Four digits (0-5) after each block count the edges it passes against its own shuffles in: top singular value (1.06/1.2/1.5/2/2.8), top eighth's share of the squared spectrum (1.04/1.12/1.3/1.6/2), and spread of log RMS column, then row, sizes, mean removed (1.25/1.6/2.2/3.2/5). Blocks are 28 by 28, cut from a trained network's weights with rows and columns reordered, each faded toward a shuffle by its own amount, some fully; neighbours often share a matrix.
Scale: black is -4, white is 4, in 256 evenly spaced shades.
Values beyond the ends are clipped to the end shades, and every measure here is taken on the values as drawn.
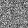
0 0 0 0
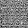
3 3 2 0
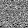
1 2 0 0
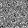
0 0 0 0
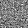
0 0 0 0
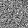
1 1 0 0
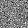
0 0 0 0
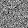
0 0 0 0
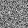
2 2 0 0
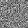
2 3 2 0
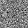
1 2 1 1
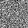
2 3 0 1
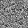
1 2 0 1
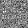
2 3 1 1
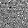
1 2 1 0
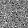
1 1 0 0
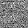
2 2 1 0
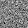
0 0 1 0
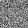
1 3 1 1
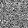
1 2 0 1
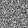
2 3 0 0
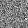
1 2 0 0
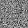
2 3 0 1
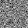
2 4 1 1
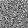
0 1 0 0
